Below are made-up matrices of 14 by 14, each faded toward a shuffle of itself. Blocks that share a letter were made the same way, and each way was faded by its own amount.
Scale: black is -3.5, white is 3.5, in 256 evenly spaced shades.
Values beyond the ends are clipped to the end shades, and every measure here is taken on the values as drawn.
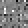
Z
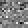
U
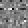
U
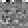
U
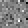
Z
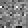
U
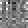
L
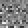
U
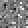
Z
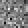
U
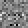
U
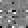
L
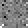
Z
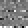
U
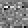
U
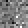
Z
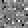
Z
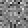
Z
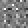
L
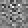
L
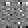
L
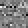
U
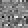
U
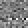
U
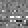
U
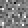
Z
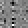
L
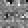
U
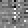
L
